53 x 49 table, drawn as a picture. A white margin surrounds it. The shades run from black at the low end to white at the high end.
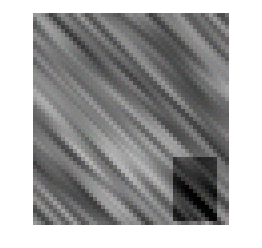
The ninth with the lowest average is the bottom right. Streaks slant down to the right. An odd patch, lower than its surroundings, sits in the bottom right.
